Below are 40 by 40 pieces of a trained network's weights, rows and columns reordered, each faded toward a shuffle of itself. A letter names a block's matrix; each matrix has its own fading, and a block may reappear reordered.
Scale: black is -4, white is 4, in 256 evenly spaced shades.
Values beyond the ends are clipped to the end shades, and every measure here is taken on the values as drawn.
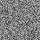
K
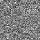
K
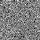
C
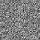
K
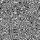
C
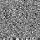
C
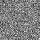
C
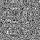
K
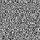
K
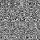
K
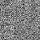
C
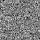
C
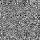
K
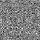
C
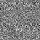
K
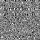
C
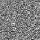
K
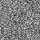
K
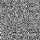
K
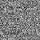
K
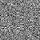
C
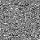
C
